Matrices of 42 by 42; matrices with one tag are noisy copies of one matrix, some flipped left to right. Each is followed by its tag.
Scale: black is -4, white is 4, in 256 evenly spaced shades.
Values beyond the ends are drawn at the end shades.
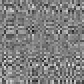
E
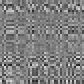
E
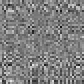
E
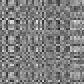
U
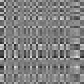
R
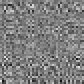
E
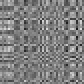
U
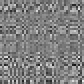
E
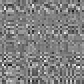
E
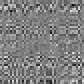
E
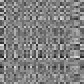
R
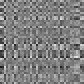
R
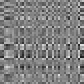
R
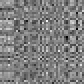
U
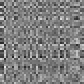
R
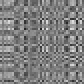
U
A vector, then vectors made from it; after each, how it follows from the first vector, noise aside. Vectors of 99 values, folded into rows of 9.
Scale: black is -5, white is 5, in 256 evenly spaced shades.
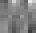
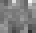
copied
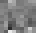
wrapped around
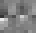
wrapped around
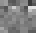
wrapped around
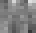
copied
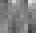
copied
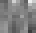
copied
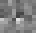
wrapped around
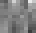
copied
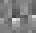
wrapped around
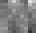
copied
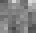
copied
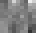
copied
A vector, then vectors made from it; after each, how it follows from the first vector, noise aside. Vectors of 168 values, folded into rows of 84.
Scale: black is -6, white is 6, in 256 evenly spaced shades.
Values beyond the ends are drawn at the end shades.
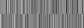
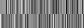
scaled up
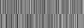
reversed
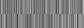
reversed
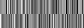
scaled up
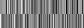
scaled up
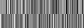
scaled up
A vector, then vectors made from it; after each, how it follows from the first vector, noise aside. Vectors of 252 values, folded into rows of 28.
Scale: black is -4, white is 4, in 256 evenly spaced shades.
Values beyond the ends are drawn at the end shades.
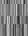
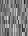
sign-scrambled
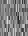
sign-scrambled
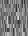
sign-scrambled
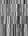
copied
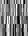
scaled up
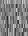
sign-scrambled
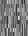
sign-scrambled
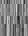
copied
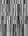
copied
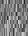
sign-scrambled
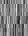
copied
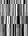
scaled up
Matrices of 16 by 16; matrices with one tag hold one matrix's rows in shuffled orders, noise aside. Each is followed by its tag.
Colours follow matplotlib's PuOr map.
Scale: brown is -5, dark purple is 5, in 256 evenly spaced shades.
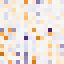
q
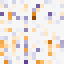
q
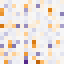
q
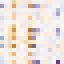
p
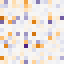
q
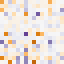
q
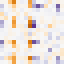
p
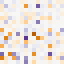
q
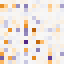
q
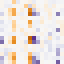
p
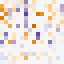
q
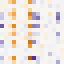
p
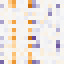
p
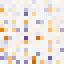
q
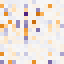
q
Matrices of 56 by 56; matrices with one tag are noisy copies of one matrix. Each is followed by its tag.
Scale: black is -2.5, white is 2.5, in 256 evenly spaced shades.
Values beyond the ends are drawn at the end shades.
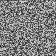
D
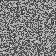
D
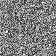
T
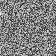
T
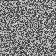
D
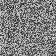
T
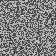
D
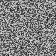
D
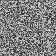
D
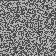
D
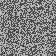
T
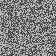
T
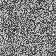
T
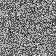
T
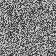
T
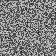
D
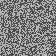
T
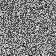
T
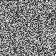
D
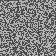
D
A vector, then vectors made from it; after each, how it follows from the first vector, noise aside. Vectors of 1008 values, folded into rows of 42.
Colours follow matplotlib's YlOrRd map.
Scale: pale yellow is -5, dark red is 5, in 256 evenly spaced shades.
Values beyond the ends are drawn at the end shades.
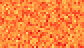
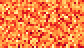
scaled up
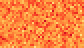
wrapped around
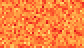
wrapped around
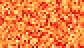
scaled up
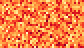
scaled up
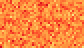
wrapped around
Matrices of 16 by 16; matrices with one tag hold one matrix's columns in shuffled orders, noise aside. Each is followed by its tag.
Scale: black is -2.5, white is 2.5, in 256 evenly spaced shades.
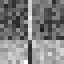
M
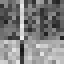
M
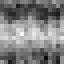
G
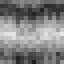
G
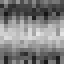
G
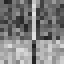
M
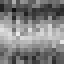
G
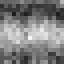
G
